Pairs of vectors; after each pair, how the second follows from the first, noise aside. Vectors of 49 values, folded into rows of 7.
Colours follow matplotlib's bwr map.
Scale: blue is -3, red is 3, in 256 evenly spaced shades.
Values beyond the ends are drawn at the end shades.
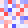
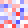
wrapped around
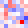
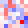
copied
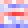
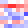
wrapped around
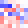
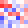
negated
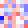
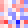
wrapped around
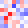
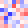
negated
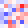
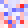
sign-scrambled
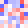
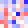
shuffled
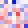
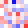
sign-scrambled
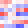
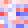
copied
